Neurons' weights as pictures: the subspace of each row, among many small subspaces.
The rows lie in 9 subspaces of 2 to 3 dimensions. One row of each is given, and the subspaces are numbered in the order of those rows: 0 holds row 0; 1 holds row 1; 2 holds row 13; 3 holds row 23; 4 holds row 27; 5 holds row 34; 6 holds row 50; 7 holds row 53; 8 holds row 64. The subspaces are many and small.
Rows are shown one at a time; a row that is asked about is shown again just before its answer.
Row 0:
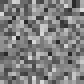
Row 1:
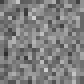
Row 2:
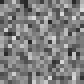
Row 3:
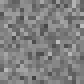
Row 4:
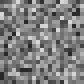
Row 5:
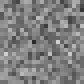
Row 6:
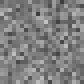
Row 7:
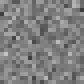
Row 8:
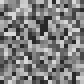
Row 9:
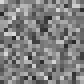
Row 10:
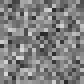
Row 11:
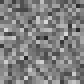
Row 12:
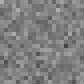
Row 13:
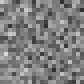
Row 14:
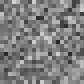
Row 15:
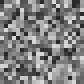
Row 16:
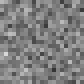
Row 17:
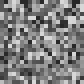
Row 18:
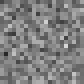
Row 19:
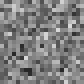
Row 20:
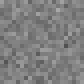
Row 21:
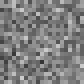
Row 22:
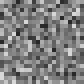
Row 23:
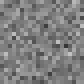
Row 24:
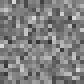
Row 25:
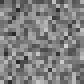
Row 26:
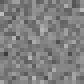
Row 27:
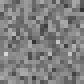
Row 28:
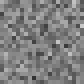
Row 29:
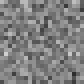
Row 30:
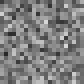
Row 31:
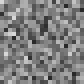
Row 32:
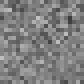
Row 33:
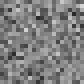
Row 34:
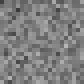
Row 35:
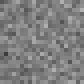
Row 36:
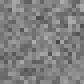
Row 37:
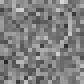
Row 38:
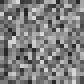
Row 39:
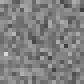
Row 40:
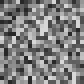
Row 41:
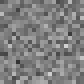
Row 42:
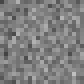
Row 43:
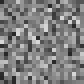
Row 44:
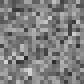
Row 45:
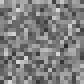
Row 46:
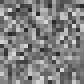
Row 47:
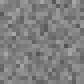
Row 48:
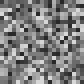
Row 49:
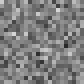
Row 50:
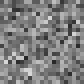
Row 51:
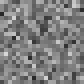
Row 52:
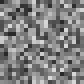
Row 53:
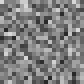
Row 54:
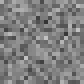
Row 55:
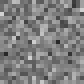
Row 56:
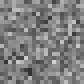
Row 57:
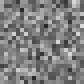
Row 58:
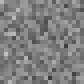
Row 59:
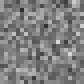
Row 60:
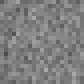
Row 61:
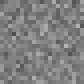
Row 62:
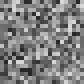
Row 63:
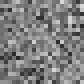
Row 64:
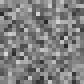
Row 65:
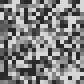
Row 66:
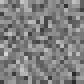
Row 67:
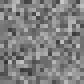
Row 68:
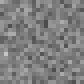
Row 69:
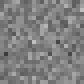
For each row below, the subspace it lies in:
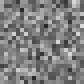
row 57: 3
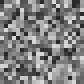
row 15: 3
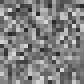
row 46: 2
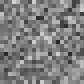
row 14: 0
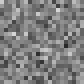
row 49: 3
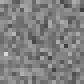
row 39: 8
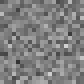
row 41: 3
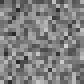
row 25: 5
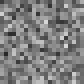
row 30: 8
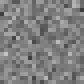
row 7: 0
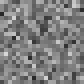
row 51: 0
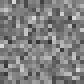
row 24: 7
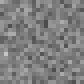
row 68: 2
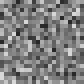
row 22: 1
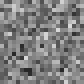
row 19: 1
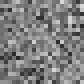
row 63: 8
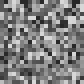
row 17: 7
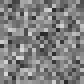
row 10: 1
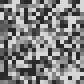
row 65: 6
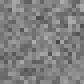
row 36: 4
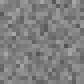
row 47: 5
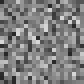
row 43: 1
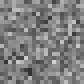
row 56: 6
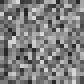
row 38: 1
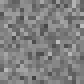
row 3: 5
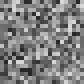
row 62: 6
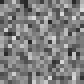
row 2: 7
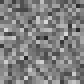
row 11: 7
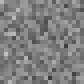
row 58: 4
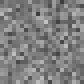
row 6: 8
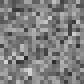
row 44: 6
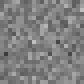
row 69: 4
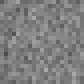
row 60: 1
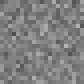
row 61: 5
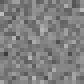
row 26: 0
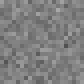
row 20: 3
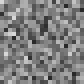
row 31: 4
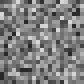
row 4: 1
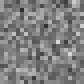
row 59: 3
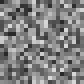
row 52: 2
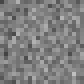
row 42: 1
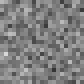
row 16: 2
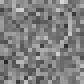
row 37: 3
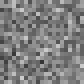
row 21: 3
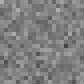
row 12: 3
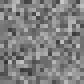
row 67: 6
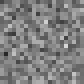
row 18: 8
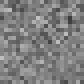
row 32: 7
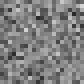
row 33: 2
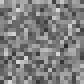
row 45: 5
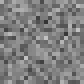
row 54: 7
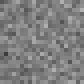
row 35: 2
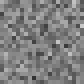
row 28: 5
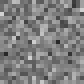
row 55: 0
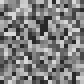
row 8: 4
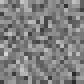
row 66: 7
